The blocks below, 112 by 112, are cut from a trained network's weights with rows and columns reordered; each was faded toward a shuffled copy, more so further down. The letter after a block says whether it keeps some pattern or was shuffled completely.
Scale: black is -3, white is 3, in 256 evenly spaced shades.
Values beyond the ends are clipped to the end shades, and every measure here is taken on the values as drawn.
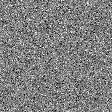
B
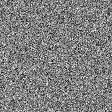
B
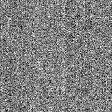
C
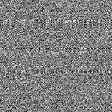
C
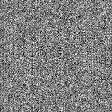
C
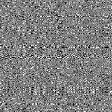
C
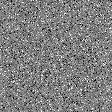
B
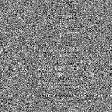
C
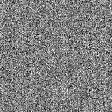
C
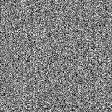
C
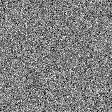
B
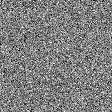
B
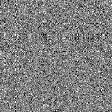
C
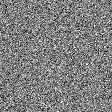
B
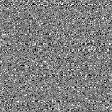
C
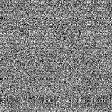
C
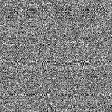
C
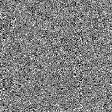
C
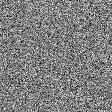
B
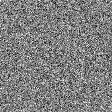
B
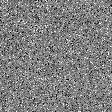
B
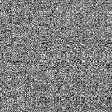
C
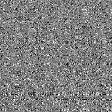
C
